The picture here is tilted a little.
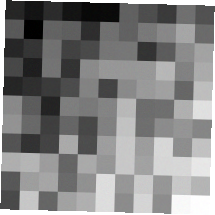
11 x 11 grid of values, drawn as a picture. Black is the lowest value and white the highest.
The top left is the ninth with the lowest average. Values rise toward the bottom right. The bottom right is the ninth with the highest average.
